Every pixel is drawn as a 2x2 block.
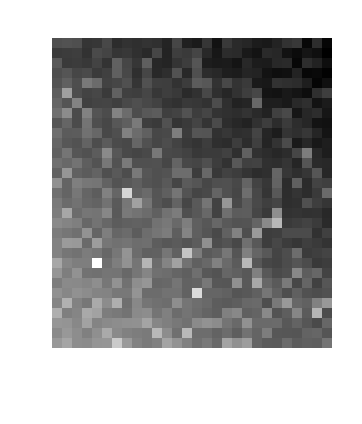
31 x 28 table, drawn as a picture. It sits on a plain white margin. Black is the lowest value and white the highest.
Slope: up to the bottom left. Odd rows or columns: none. Ninth with the lowest average: top right. Stripes: none. Mirror symmetry: none.
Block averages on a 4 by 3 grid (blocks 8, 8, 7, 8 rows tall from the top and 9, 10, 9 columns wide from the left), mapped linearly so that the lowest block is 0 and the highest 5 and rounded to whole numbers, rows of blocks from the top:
210 | 321 | 432 | 543
